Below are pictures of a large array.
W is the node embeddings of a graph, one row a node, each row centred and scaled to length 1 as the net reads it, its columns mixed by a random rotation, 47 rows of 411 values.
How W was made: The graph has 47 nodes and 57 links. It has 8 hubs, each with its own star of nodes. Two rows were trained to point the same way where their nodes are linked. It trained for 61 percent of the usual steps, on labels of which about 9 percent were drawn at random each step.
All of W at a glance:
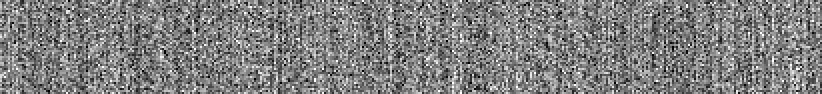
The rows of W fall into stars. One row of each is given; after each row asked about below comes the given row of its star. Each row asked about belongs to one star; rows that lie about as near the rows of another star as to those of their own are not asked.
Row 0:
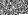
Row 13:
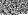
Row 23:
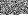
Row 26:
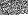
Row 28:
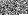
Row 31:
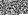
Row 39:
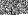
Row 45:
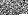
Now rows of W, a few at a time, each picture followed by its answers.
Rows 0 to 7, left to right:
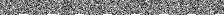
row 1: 26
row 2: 13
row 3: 28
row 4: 39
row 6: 0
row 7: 0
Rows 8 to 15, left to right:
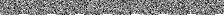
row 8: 28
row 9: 13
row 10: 13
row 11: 45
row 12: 26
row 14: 28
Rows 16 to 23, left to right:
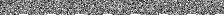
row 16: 45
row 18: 39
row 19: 13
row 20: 39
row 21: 0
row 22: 28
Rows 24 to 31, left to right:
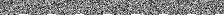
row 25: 28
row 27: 26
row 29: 13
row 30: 26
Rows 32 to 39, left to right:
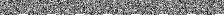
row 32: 13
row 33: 0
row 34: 31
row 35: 23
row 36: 39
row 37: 39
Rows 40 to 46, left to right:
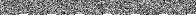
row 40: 31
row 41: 45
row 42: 26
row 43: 26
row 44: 39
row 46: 0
